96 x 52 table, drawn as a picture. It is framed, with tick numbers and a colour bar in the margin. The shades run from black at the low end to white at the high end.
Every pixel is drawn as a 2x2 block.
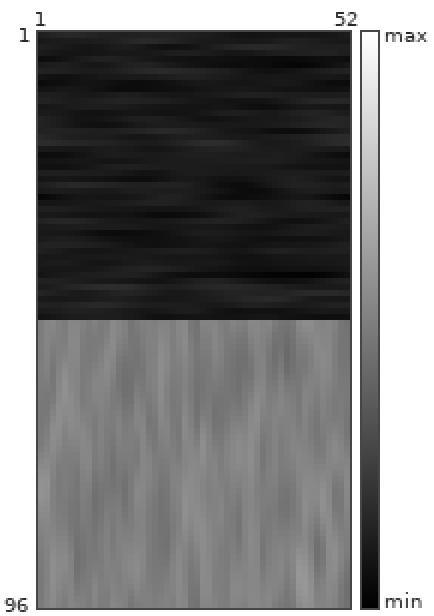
It is made of 2 by 1 panels. Panel 1,1: very low, streaked across, faint in contrast. Panel 2,1: middling, streaked downward, faint in contrast.
